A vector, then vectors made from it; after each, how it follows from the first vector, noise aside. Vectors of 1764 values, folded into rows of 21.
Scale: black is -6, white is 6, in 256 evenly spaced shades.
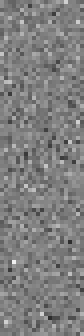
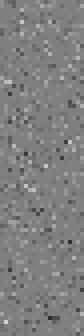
partly zeroed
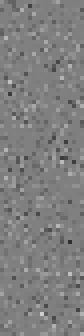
partly zeroed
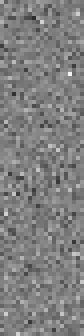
reversed
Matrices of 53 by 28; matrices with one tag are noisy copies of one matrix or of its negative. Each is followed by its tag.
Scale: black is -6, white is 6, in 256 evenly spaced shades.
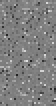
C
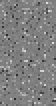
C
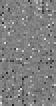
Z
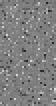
C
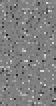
C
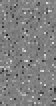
C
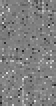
Z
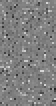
C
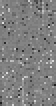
Z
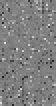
Z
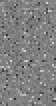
C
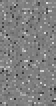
C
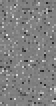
C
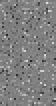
C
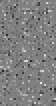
C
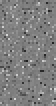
C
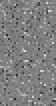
C
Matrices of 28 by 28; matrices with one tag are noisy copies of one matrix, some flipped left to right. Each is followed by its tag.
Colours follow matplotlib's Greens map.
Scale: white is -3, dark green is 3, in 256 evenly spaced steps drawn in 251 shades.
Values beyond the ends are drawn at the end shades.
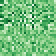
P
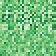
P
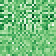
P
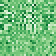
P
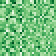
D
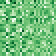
D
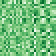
D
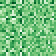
D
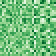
D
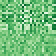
P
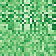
P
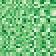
D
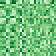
D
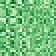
D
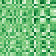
D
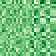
D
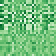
P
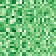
D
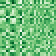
D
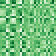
D
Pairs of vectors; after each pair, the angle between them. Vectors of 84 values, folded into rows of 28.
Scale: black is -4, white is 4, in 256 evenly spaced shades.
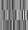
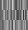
nearly opposite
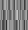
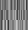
partly opposed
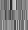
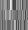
nearly opposite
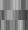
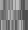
nearly parallel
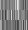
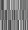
partly aligned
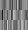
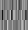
nearly parallel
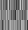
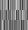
nearly opposite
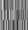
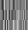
nearly opposite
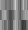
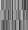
orthogonal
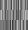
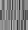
nearly opposite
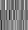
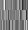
orthogonal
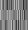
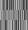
nearly parallel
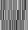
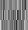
nearly parallel
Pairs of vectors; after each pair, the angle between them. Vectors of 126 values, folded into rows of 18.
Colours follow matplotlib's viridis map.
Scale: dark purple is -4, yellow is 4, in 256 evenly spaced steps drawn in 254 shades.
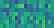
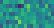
partly opposed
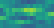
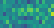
partly aligned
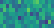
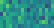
partly opposed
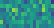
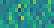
orthogonal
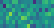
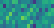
nearly parallel
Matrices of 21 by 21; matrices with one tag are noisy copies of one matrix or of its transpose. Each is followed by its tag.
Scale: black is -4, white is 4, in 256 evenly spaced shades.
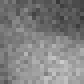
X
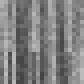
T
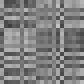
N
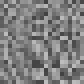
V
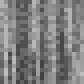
T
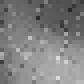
X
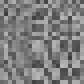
V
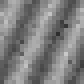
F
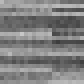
T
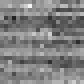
T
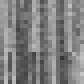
T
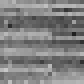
T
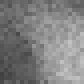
X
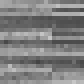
T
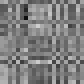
N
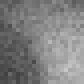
X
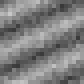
F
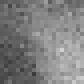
X
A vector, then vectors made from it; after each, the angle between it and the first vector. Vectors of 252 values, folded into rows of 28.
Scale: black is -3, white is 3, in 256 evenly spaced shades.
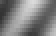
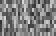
orthogonal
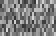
orthogonal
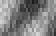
nearly opposite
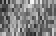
partly aligned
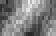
nearly parallel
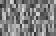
orthogonal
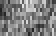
partly aligned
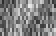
partly aligned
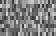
orthogonal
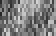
partly aligned
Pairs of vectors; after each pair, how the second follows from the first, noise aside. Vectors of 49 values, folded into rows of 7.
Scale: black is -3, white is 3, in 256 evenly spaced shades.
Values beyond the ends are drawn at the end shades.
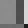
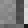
copied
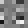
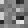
copied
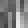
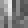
reversed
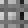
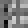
wrapped around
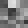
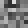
sign-scrambled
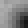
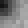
reversed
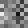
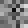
wrapped around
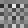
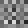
reversed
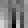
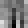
copied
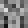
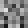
copied
